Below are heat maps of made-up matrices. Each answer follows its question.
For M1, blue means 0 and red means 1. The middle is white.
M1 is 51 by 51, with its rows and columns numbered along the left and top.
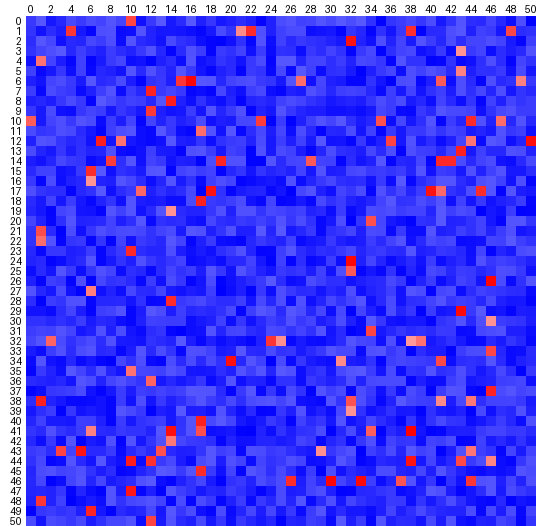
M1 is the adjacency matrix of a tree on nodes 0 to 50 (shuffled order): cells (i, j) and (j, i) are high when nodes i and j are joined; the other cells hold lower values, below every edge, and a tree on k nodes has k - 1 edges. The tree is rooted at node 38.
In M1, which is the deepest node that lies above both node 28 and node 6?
41
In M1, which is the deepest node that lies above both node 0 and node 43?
44
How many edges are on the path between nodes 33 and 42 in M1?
6
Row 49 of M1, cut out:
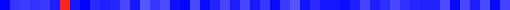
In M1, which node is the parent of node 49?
6
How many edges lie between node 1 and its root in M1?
1
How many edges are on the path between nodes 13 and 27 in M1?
6
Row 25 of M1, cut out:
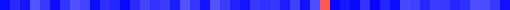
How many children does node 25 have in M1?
0
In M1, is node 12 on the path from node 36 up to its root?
yes
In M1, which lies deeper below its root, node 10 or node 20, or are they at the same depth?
node 20
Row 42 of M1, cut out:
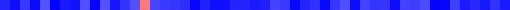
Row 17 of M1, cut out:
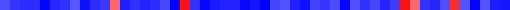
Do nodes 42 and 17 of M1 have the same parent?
no
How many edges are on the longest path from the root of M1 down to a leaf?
3
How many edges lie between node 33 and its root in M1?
3
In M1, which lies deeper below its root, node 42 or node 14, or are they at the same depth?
node 42
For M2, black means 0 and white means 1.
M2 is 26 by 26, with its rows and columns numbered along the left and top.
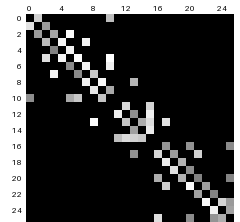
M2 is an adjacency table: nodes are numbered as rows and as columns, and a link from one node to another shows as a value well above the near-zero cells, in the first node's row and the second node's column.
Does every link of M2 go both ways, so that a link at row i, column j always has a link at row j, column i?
yes
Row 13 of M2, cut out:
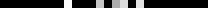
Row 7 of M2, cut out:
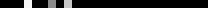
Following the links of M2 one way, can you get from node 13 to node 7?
yes
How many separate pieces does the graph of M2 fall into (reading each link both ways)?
1
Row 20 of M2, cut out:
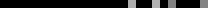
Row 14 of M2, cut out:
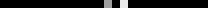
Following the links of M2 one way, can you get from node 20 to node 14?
yes
